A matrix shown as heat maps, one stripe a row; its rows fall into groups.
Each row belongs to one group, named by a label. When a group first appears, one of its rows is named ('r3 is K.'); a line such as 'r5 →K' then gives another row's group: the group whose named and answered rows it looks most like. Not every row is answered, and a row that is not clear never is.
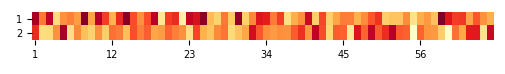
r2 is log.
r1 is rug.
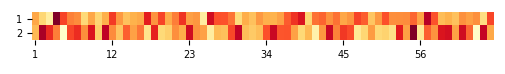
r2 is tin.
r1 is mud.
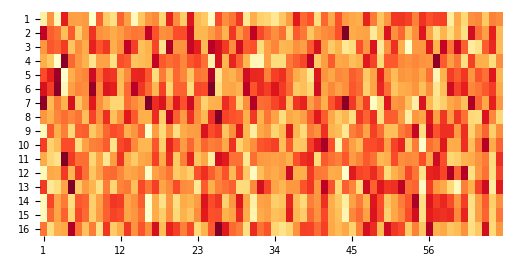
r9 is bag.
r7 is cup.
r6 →rug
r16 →log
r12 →bag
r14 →bag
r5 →rug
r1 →mud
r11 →mud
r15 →bag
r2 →cup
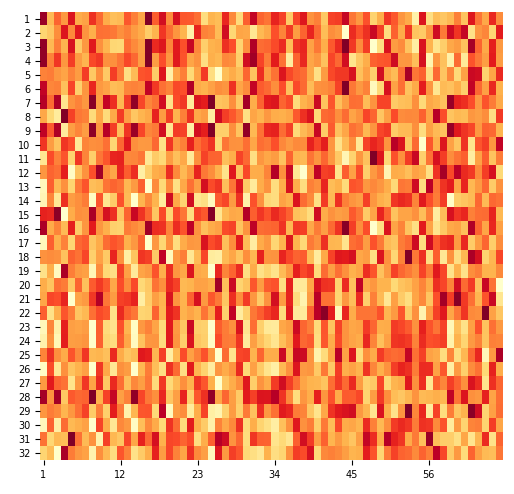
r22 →log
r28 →rug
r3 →cup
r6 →cup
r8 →mud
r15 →rug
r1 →cup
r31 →log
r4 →cup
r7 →rug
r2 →bag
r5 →tin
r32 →mud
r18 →tin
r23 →mud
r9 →rug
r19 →mud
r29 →tin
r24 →mud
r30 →mud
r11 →bag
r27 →tin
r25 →tin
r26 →mud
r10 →log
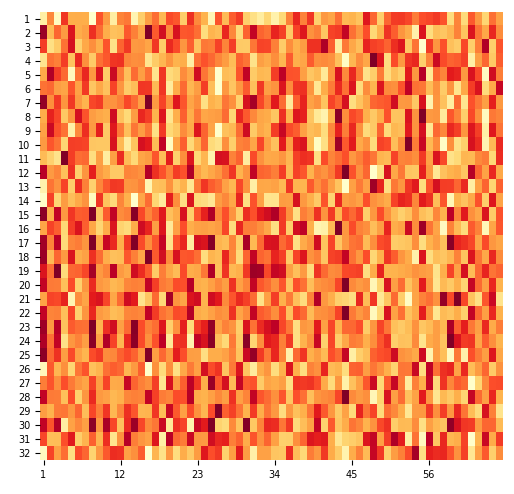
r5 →tin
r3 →log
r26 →bag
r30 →rug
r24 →rug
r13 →bag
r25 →cup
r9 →tin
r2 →cup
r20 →cup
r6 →tin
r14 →mud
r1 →mud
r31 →log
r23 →rug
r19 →rug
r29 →log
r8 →tin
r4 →bag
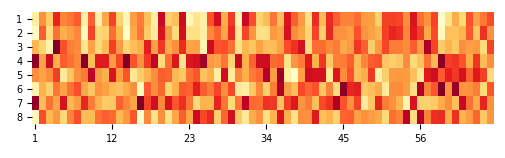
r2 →mud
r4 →rug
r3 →mud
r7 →cup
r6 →bag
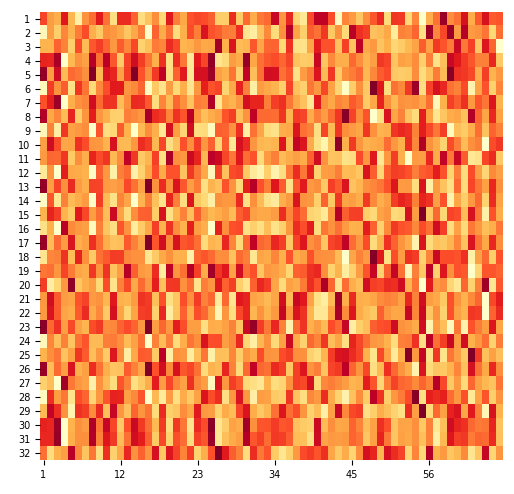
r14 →mud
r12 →mud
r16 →mud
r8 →cup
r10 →tin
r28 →bag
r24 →bag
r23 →cup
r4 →rug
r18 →bag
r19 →log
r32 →log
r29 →tin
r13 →cup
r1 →log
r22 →tin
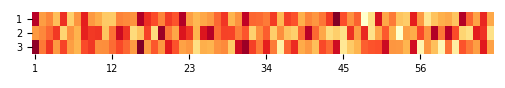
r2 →log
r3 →cup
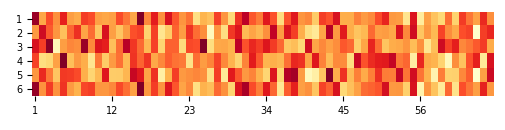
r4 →log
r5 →tin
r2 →tin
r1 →cup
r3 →rug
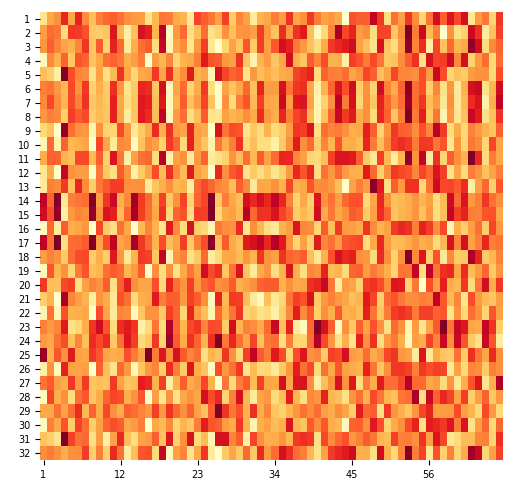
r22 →mud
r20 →log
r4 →bag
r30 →bag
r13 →bag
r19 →bag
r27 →tin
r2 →tin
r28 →bag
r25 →cup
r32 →tin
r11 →tin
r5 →mud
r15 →rug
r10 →mud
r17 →rug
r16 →mud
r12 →mud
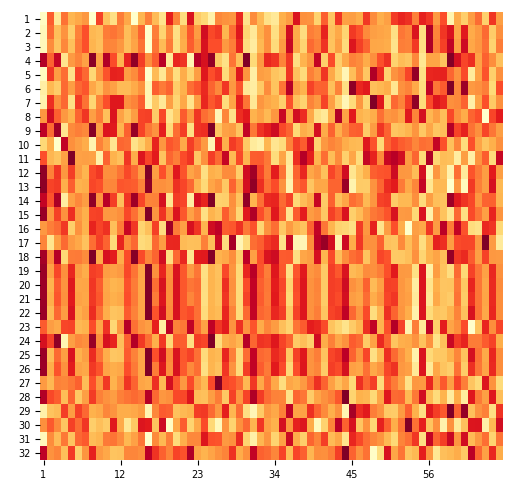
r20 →cup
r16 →log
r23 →log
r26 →cup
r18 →rug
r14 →rug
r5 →bag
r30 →tin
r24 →rug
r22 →cup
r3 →bag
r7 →bag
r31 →bag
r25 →cup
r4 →rug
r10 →mud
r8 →tin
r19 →cup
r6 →bag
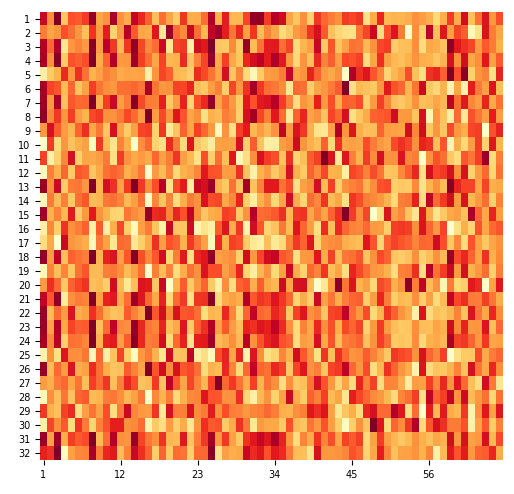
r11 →log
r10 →mud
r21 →rug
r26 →cup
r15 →cup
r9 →tin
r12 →bag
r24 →rug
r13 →rug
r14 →bag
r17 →mud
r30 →bag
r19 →bag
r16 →mud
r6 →cup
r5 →bag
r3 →rug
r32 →rug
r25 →mud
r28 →bag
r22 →cup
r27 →log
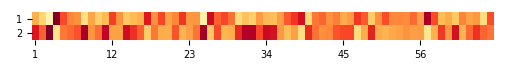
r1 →mud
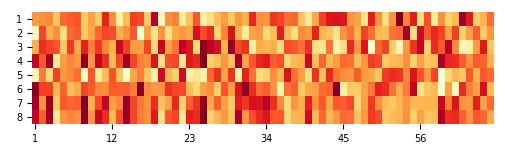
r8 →rug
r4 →rug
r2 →bag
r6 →cup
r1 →tin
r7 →rug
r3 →log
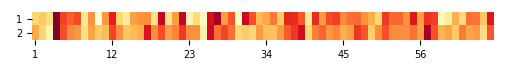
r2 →mud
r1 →mud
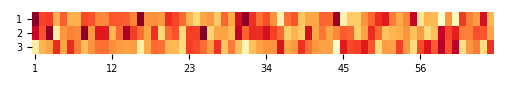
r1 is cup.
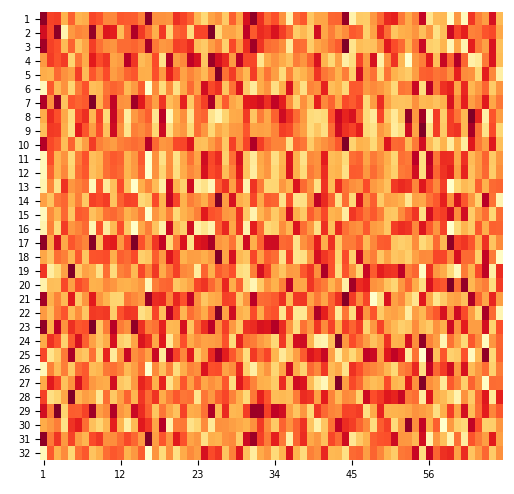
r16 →mud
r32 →bag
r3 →cup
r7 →rug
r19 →log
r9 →tin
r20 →bag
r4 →log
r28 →log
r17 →rug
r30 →tin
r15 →bag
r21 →cup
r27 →tin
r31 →cup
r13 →mud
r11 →bag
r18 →log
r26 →bag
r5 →log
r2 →rug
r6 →bag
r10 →cup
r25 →log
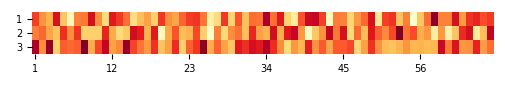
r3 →rug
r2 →tin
